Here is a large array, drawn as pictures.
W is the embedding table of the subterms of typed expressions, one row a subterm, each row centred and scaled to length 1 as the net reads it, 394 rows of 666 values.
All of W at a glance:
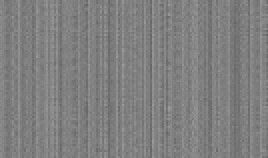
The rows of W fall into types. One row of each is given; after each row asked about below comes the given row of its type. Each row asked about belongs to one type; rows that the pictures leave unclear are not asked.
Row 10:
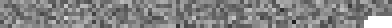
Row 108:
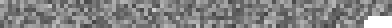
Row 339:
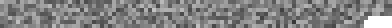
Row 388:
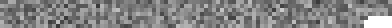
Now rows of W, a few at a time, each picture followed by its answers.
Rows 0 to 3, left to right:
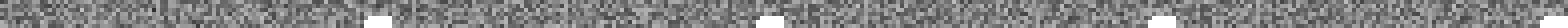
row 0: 388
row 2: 388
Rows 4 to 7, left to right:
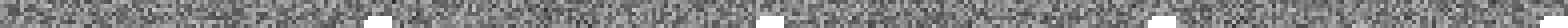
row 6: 339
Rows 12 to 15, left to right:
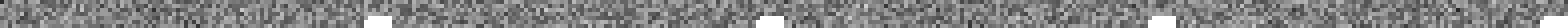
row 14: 388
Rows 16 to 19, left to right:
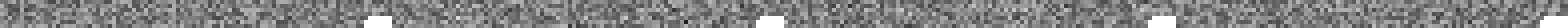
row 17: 10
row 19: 339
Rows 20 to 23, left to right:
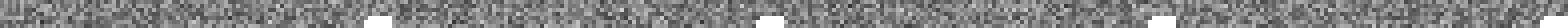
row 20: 108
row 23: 108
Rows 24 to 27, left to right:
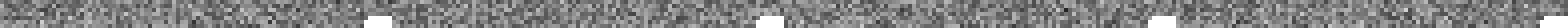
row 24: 10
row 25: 388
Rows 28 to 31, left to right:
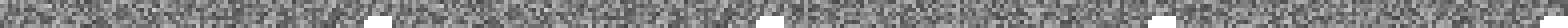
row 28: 108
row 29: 108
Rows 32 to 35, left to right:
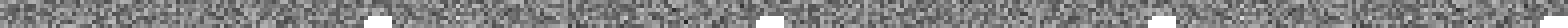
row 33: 10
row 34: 388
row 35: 10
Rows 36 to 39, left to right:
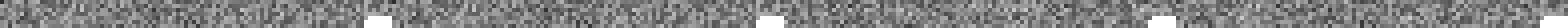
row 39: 388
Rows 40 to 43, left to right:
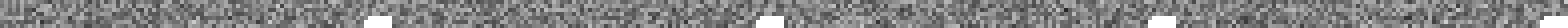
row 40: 108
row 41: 339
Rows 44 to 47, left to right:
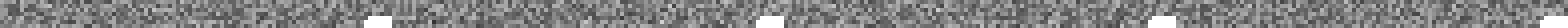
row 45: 108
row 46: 108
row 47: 388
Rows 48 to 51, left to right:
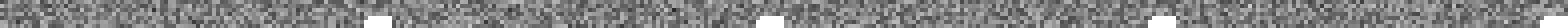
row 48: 388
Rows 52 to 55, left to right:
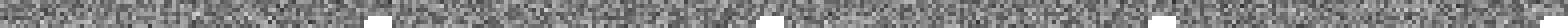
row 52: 388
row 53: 108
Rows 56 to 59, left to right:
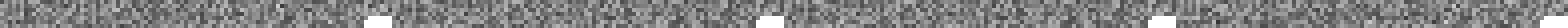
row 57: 108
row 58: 108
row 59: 108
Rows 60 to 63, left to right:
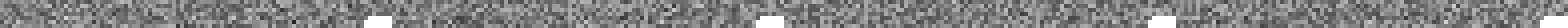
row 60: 10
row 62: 388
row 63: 108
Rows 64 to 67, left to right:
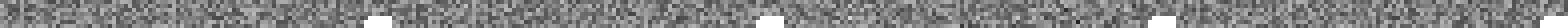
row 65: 388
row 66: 10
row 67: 108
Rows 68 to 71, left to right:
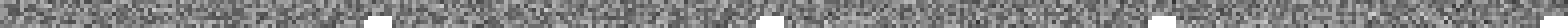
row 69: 108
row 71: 388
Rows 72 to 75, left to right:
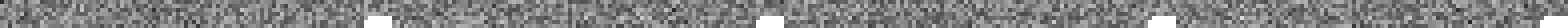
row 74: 339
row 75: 10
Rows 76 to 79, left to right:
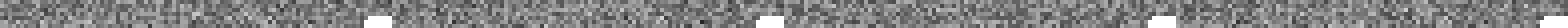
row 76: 388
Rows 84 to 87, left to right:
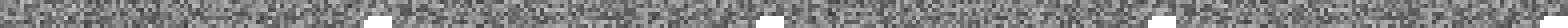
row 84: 339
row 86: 339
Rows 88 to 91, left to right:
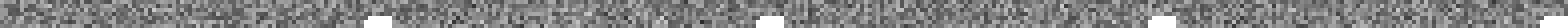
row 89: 388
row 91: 388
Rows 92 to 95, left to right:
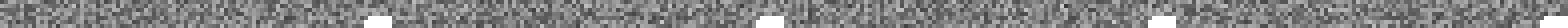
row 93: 339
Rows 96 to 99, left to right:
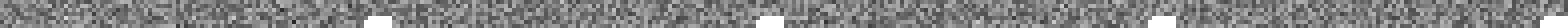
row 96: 10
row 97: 388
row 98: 108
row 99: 108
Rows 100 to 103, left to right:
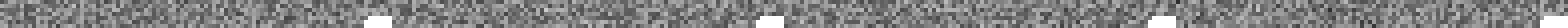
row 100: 388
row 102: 339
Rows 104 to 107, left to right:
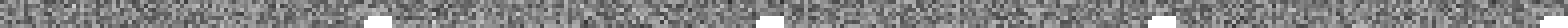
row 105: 10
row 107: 388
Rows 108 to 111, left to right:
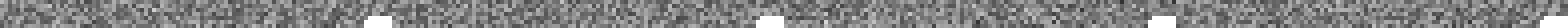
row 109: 388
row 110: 10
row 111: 339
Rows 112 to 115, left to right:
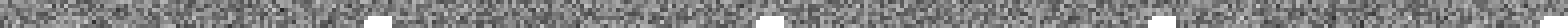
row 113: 339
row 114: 388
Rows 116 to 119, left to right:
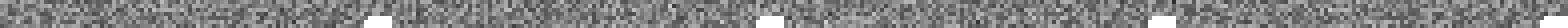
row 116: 339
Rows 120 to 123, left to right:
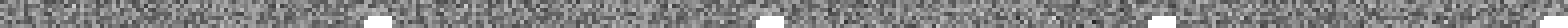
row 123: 339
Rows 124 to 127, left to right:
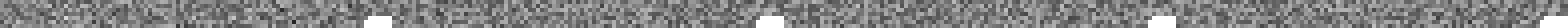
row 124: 10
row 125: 339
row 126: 388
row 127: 339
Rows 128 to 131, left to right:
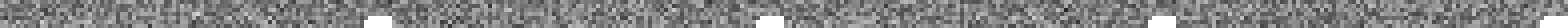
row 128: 388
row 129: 388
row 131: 339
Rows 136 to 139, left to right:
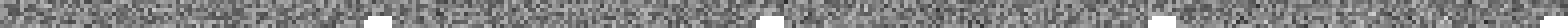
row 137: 339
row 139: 388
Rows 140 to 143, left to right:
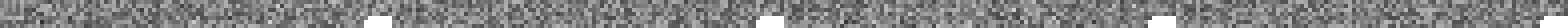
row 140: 108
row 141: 108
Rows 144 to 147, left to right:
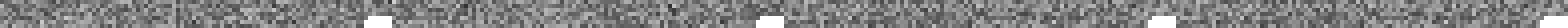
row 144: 10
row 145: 10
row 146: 339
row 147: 339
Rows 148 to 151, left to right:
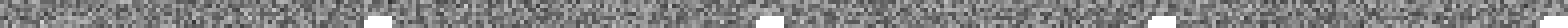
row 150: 339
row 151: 339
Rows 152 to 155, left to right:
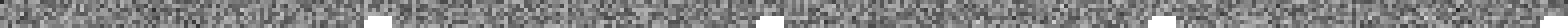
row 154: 108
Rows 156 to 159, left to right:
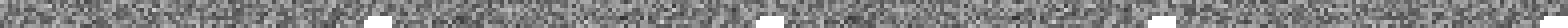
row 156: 108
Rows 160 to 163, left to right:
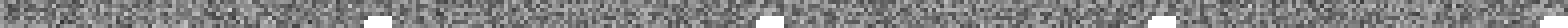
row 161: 339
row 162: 339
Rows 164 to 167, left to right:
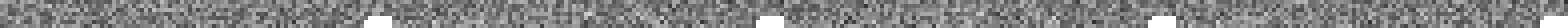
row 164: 339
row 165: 388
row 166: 388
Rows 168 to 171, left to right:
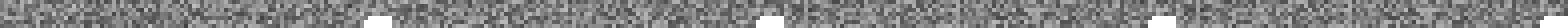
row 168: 339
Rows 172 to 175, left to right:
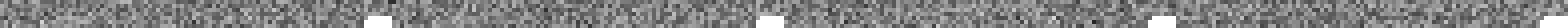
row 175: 339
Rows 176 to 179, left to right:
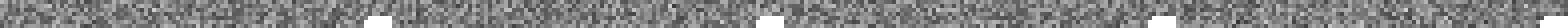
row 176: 108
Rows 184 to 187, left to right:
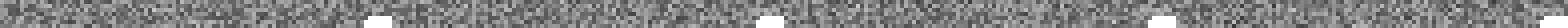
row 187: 388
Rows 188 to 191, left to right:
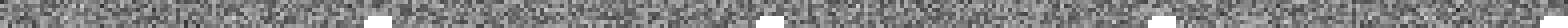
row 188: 388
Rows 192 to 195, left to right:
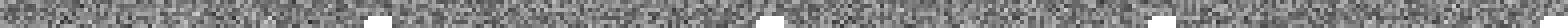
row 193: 339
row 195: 108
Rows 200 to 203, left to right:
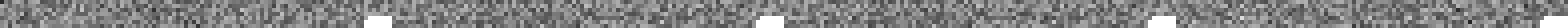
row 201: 339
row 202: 339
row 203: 10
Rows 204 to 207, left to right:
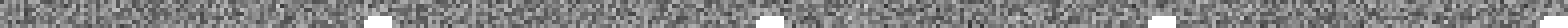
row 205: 388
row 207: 339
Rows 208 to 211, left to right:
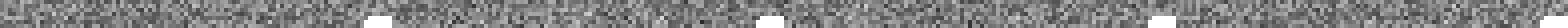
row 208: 339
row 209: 388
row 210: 388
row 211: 108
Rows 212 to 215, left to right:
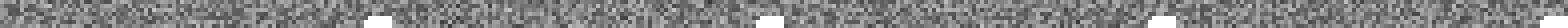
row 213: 388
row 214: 339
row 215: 388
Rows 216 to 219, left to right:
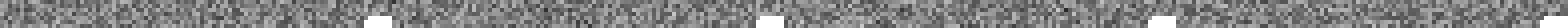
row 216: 108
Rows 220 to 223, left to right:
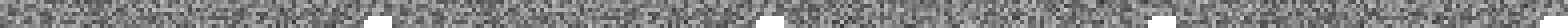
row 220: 339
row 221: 339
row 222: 388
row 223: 339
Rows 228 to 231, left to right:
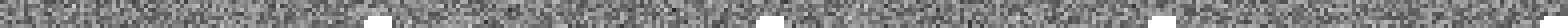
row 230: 388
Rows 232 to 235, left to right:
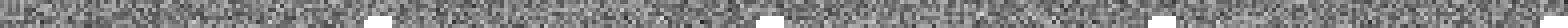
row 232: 108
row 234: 388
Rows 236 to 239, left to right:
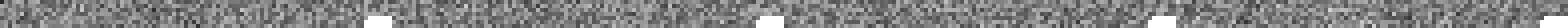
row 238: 339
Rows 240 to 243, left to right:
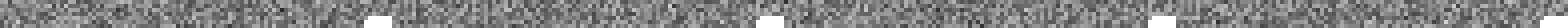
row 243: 108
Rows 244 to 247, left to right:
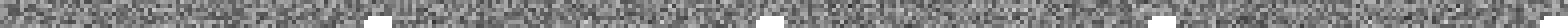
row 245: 108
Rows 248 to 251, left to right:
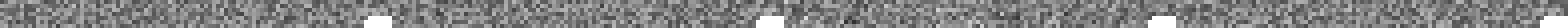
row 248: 388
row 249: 339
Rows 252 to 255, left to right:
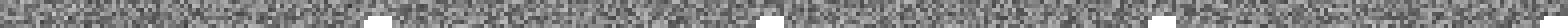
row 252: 339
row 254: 108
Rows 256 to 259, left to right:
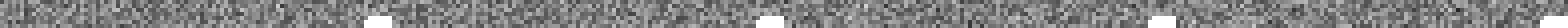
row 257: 388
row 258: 388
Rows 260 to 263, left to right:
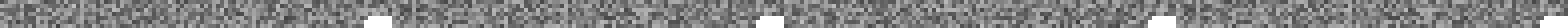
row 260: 388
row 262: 339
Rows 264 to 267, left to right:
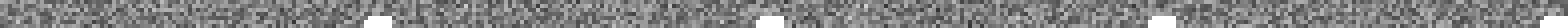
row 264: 339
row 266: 388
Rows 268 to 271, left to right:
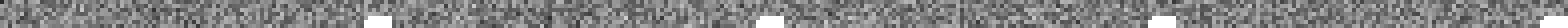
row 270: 10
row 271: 388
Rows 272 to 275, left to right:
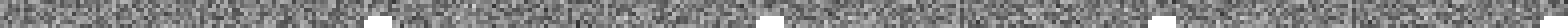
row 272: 108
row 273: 388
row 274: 10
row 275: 10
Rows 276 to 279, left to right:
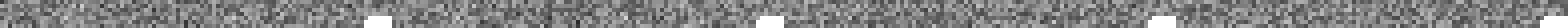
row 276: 388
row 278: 339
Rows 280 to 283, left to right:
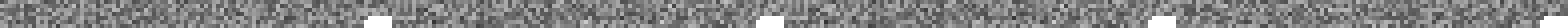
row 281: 108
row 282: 108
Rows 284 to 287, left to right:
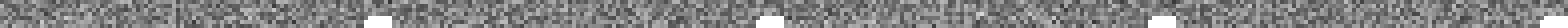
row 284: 10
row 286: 388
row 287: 388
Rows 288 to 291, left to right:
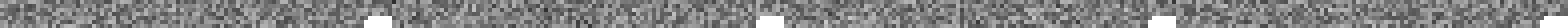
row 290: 10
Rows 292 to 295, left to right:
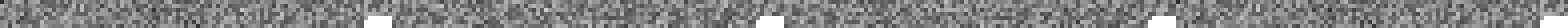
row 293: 108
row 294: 339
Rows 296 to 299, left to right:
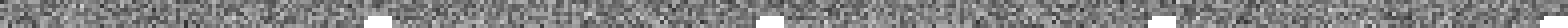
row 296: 388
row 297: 388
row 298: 10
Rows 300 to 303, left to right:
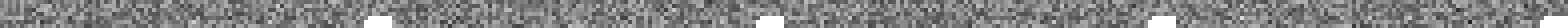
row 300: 108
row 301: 388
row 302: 339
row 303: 10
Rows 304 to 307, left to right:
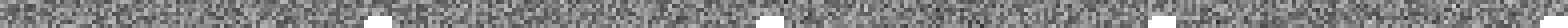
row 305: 388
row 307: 108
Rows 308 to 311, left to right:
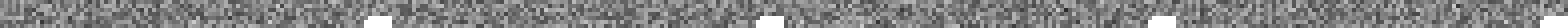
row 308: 108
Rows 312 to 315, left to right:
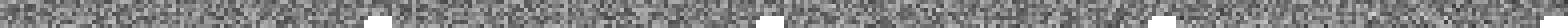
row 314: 108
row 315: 388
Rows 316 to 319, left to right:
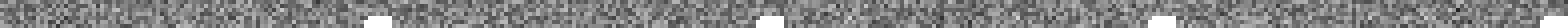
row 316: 388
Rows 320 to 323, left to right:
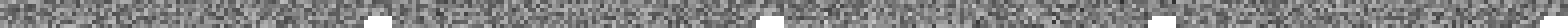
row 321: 339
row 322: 10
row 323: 339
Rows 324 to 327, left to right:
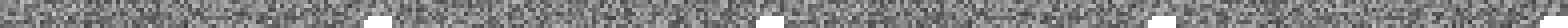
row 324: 339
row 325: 108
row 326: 339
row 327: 339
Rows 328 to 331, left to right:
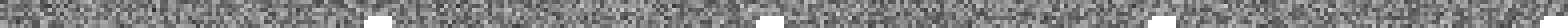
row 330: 339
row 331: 108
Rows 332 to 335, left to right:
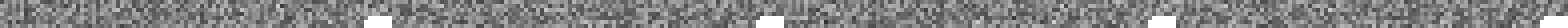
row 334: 108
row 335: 108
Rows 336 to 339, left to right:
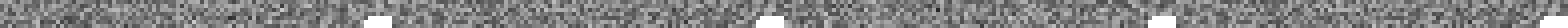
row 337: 339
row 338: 388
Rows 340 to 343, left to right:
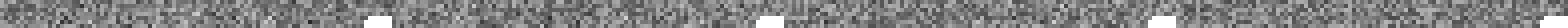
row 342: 108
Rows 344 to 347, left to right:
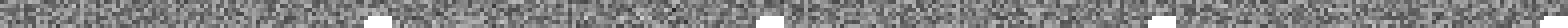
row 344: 388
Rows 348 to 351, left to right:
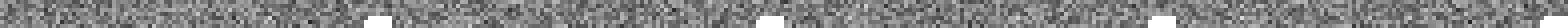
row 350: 388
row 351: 10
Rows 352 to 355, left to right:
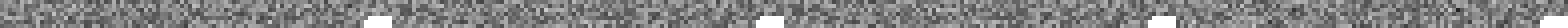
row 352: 339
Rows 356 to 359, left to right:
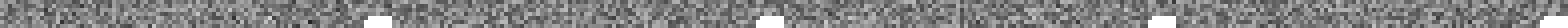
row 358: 10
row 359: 339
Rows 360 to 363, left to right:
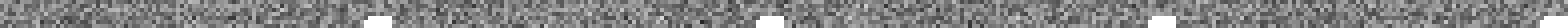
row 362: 388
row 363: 339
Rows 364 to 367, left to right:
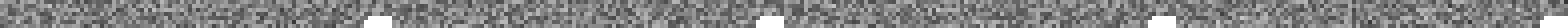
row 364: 339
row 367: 10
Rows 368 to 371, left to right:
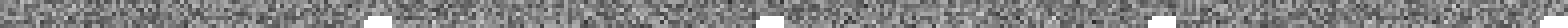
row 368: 339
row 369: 10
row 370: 388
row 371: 108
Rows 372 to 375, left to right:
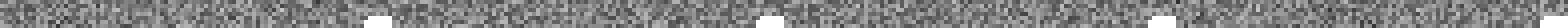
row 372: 388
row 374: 388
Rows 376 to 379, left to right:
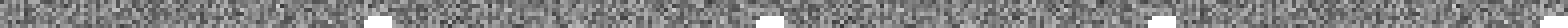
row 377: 388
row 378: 388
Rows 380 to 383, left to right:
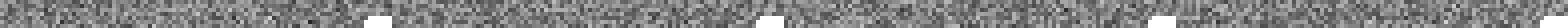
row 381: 339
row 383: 108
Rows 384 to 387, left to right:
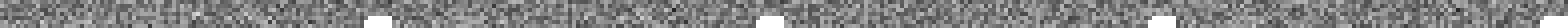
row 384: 388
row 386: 388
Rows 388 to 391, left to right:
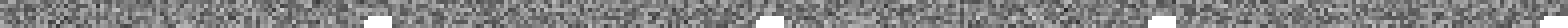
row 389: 339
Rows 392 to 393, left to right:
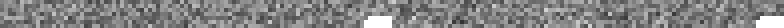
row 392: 339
